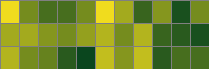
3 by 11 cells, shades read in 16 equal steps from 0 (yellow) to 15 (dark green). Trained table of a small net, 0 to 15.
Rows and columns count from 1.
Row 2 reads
5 5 7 8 6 4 8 4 12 13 14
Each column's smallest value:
0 5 7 8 6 0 5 3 7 11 8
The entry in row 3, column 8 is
3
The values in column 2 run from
5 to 8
